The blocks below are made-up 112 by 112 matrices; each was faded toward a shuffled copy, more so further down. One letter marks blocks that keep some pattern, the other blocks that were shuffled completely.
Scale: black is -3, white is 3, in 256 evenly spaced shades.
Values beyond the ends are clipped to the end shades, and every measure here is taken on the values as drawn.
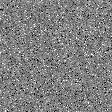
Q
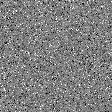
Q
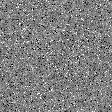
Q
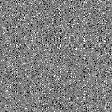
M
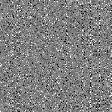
M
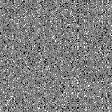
M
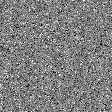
Q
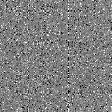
M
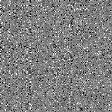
M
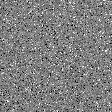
Q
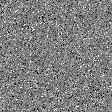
Q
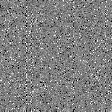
M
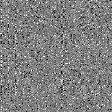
M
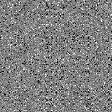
M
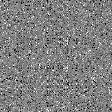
M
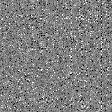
M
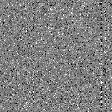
M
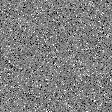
Q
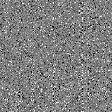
M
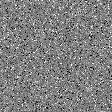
Q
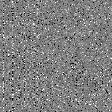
M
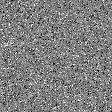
Q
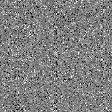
M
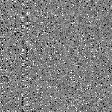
M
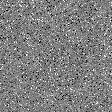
Q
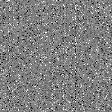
M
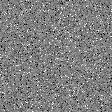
Q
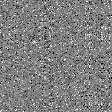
M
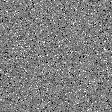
Q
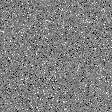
Q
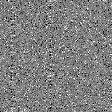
M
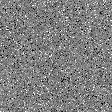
Q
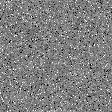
Q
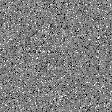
M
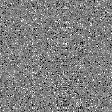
M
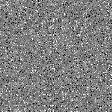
M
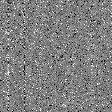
M
